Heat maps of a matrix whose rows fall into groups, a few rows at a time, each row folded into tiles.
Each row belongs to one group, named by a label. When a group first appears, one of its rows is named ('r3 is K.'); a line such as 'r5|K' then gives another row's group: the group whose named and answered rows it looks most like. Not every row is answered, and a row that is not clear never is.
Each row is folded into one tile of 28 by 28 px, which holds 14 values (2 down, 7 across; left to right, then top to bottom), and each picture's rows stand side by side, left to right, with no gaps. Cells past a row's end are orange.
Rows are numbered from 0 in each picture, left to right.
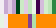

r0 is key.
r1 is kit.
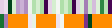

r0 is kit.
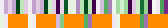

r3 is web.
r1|key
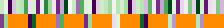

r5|kit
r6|web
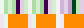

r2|key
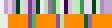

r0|key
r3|kit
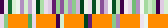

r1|kit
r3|kit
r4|web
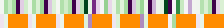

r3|web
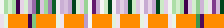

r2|key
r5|key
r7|kit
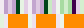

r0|key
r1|key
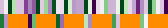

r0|kit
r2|kit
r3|web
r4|kit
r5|kit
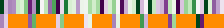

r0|web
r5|kit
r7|kit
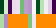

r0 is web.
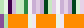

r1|key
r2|key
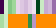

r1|kit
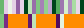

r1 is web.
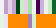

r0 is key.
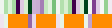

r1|web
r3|web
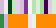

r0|kit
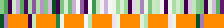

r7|web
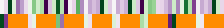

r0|kit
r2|web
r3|key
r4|key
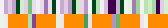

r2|key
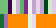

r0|web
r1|key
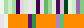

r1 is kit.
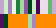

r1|web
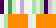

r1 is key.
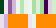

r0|web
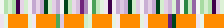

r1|key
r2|kit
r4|key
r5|key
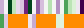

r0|kit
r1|web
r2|kit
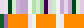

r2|key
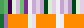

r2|key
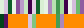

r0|kit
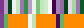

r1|kit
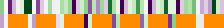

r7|key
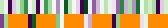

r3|web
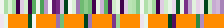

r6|kit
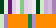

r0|web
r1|kit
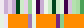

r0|key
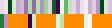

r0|kit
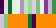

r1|kit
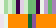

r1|web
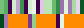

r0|web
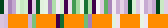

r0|web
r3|web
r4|key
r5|key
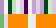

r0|kit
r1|key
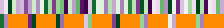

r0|kit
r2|web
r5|web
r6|web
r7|web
